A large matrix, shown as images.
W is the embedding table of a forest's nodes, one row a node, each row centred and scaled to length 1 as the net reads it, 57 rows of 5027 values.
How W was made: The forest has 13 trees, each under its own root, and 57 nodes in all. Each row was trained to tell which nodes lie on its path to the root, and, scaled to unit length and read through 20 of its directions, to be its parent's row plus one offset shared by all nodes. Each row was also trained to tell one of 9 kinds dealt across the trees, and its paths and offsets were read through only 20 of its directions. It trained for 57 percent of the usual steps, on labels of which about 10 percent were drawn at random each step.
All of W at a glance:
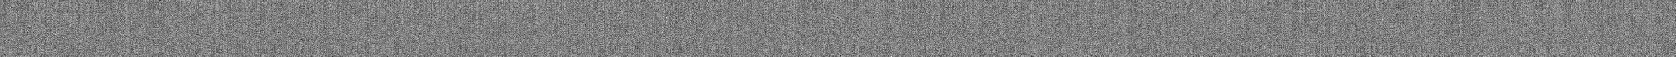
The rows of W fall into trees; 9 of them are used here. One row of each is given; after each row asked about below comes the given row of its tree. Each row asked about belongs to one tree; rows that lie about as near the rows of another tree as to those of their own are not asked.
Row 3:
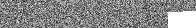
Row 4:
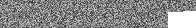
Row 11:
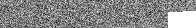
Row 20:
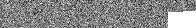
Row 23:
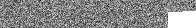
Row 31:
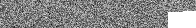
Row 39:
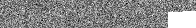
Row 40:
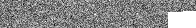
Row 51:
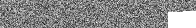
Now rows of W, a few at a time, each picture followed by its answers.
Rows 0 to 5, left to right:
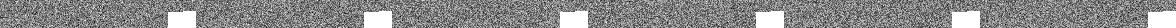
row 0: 40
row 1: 40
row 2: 4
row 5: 39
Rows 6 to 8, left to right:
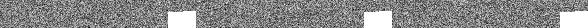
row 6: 39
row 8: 39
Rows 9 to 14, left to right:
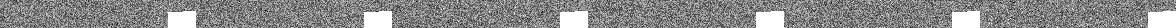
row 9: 20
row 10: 40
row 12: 40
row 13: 51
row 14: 23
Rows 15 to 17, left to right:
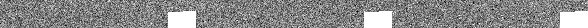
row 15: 11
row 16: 20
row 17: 23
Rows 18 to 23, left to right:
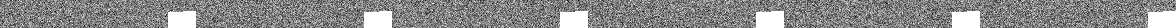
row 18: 23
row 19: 31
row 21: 23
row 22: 39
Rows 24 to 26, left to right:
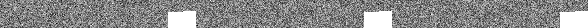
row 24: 31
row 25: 3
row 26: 3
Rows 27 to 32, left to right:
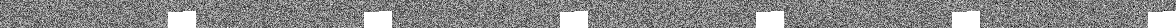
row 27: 4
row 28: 51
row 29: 3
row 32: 20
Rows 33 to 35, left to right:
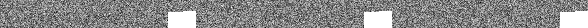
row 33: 31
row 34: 39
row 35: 3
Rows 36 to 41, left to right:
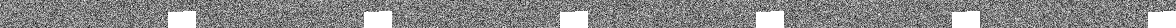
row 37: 23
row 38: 51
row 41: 20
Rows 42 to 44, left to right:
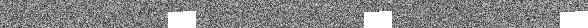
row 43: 23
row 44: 11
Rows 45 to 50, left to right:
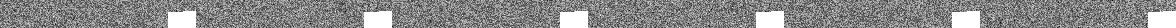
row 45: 4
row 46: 51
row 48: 51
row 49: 11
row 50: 11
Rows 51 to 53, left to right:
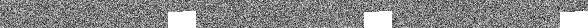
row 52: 11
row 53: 20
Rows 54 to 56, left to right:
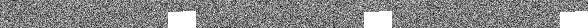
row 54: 23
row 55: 31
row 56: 31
